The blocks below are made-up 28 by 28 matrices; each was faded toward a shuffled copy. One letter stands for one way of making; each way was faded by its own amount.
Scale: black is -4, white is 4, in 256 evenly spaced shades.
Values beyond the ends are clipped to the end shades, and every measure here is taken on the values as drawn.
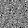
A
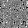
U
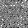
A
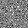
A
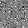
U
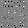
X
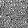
A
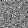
A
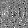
U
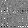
X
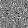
A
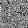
A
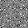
A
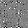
X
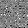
U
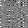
X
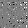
X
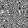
U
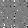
X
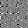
X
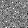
A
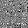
A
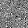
A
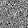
A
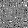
U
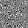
A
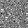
A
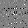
X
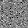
A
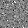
A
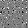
X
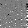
X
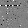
X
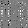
X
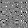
X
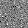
A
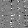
X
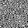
A
